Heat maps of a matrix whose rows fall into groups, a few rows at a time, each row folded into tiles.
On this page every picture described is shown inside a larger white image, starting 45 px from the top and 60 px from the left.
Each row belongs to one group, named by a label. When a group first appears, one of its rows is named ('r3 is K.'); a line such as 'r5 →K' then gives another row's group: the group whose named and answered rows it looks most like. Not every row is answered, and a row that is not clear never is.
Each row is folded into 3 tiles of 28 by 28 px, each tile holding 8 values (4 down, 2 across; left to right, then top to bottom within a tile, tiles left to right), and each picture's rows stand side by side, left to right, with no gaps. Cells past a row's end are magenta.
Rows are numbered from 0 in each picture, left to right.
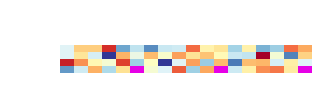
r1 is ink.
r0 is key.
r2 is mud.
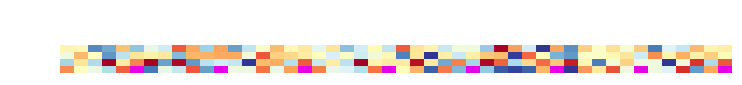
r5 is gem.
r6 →key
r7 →ink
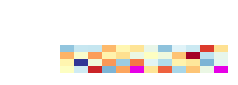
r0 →ink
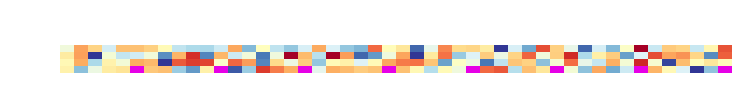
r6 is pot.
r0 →gem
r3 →mud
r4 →pot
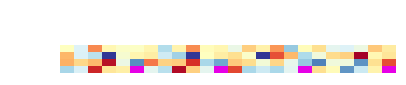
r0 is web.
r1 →web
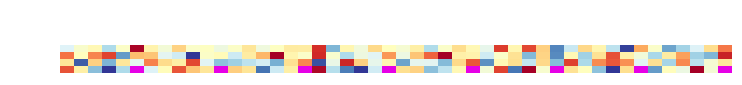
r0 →pot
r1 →web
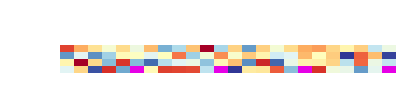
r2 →mud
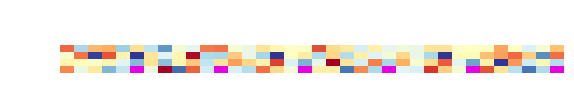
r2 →web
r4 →web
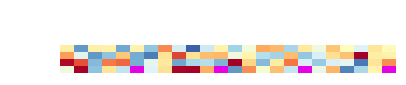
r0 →key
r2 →key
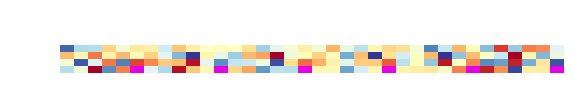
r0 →ink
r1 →web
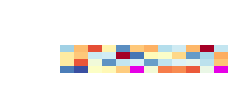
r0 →gem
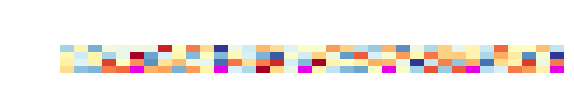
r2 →web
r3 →gem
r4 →ink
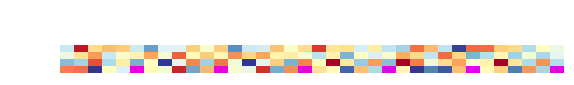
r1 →ink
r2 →ink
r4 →gem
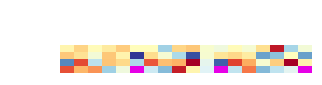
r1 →web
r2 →key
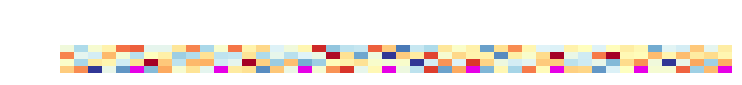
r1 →key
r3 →mud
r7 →ink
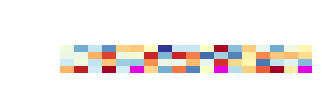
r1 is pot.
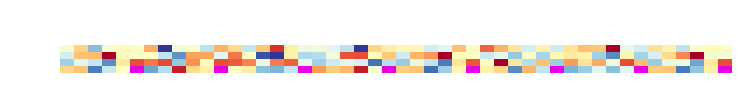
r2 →key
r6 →key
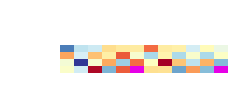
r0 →ink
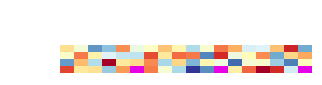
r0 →mud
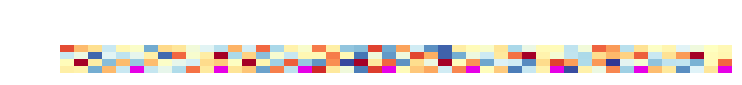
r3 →mud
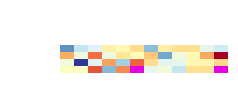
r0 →ink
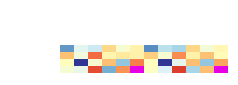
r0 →ink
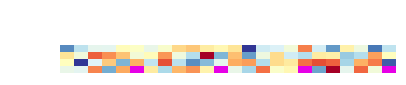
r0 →ink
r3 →key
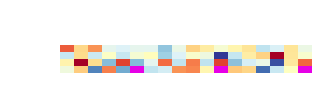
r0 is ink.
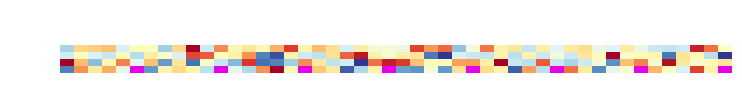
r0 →key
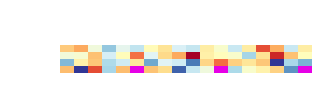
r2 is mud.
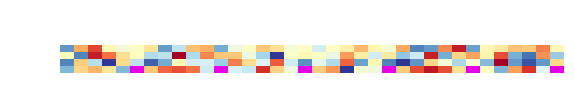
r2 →web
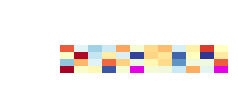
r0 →mud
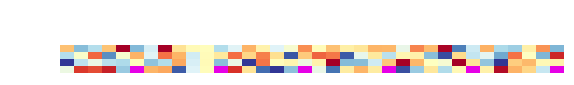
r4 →key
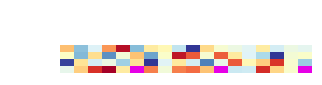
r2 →web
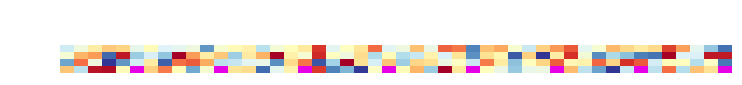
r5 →gem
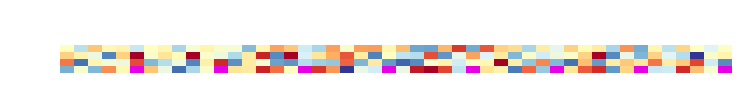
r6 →mud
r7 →web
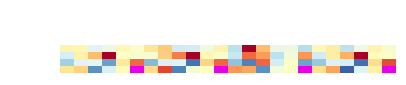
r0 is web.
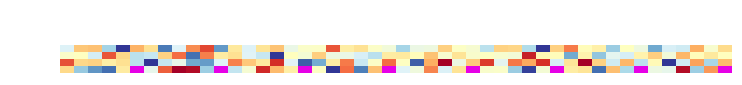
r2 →web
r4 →ink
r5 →gem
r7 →ink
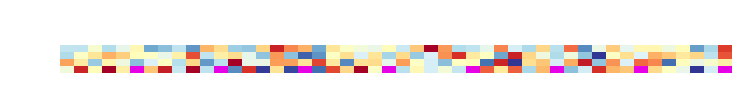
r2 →key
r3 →key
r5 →mud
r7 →pot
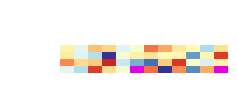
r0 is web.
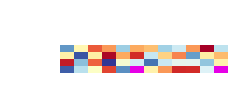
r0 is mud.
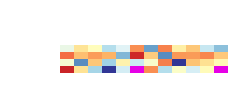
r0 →pot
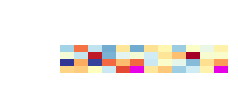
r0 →mud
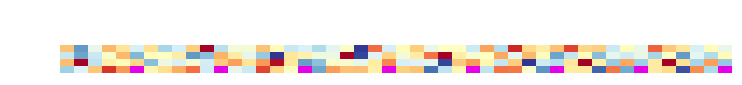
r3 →mud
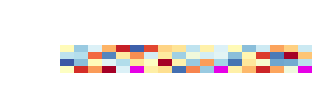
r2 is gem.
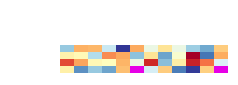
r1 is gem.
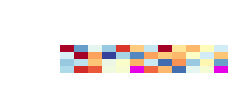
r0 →mud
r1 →pot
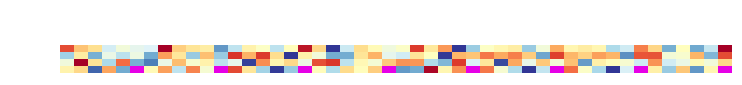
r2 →pot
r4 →key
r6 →pot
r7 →pot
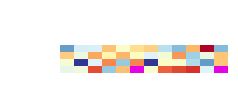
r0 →ink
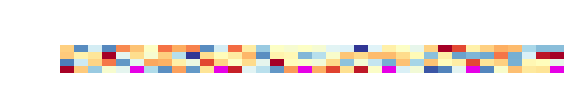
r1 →key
